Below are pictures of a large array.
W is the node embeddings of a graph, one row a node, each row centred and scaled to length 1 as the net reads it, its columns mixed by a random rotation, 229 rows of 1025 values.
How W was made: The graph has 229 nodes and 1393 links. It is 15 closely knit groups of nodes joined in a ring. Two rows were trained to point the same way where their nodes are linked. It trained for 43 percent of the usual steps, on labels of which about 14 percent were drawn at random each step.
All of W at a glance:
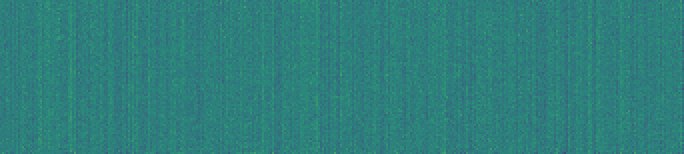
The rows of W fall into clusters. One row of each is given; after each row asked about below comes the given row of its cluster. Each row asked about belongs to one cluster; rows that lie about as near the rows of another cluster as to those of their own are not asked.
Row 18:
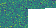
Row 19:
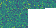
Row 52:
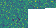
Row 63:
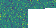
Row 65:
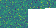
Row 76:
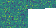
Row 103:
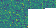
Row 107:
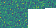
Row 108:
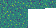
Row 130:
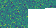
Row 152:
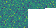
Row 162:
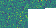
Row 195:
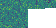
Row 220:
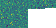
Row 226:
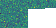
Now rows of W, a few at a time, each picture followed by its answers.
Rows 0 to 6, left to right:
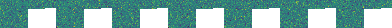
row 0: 65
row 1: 108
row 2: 65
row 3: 63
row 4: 63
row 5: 195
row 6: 130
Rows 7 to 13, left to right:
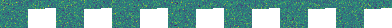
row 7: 195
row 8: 220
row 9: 65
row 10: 107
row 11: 19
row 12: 76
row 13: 220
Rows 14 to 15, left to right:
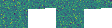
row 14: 220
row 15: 65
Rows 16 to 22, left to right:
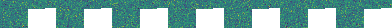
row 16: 103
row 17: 63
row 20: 162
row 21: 226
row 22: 103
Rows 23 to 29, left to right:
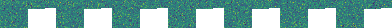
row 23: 152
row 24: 107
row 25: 108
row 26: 19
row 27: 18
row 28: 18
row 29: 220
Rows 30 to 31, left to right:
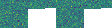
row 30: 103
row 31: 152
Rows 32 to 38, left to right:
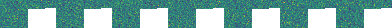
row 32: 76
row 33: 18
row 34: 220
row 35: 130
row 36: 63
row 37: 107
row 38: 195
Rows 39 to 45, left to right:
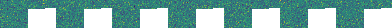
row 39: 108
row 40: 195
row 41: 65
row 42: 19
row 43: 18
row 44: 107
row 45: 52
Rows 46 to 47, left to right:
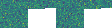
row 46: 103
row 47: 19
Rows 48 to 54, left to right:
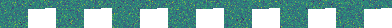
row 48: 18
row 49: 52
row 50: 63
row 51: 195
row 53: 108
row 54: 220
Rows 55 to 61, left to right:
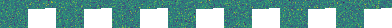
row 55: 130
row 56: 220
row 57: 130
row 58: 162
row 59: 18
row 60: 63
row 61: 19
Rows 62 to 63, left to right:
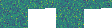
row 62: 226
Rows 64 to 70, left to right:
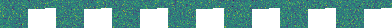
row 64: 63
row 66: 108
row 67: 18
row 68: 63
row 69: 220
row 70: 52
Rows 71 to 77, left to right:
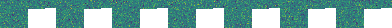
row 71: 103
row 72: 52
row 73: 107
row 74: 195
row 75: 63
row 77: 103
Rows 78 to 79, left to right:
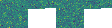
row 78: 65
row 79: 226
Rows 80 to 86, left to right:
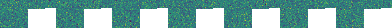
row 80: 195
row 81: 19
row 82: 152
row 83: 52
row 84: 162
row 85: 52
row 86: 103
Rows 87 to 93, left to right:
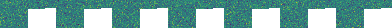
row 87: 220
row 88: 226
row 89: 19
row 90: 152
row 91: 103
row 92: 195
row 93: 130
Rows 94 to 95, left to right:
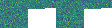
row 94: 65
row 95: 76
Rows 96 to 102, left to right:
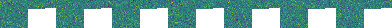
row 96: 107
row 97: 65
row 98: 19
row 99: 107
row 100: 52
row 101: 108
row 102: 63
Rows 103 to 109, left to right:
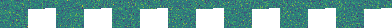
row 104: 162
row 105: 195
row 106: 52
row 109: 19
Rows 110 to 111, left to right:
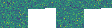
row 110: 107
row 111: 162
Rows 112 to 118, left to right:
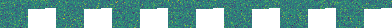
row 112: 18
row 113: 19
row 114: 107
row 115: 107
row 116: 65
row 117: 65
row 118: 76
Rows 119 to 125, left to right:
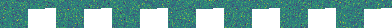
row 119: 103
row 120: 63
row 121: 76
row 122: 162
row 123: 63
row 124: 19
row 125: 107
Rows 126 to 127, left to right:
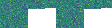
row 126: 130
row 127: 52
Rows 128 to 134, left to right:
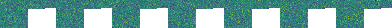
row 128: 76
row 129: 52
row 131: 103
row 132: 52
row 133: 63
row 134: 162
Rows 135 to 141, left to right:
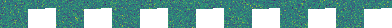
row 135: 52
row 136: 65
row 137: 130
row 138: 152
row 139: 76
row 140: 18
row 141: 130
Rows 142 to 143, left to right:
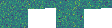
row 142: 19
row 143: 108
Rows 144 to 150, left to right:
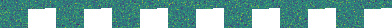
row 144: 103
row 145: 226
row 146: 226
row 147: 195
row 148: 226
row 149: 65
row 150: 130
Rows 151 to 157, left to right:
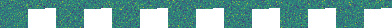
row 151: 162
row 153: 195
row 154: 130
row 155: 108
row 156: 19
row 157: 18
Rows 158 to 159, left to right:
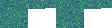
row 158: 162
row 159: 52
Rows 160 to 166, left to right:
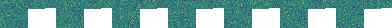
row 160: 130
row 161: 152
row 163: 103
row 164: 107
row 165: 108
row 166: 19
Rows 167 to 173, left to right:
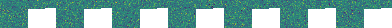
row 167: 63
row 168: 195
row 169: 107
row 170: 162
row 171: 108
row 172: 108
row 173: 152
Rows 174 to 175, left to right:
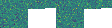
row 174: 52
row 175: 108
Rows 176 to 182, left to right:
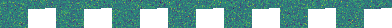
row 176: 18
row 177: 103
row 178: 103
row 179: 226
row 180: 19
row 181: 226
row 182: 52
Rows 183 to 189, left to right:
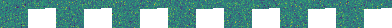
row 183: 19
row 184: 195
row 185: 107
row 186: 63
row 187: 220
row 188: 220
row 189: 107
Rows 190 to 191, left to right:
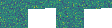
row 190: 226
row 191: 65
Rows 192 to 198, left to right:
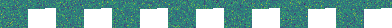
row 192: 220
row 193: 130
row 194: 76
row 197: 220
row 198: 65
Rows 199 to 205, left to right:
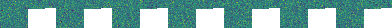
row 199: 108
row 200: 152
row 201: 220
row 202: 52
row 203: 18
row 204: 220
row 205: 103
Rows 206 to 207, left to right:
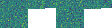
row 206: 19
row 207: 195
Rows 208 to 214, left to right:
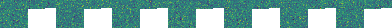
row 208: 103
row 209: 226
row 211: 76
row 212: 52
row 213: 65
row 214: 220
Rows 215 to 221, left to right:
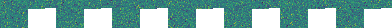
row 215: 107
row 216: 18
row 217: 162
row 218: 19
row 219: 220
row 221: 152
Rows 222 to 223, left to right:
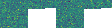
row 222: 76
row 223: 52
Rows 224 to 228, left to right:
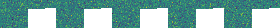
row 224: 76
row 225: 130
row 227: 107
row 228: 63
